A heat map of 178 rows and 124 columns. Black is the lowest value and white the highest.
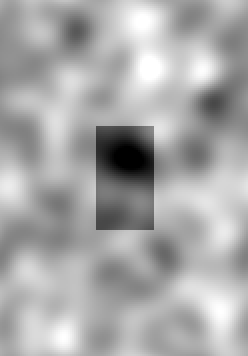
In the centre lies a patch that is lower than the rest. The centre is the ninth with the lowest average. Values change most from cell to cell in the centre. Most values sit high, with a long tail of low ones. The top middle is the ninth with the highest average. No overall slope runs across the table.
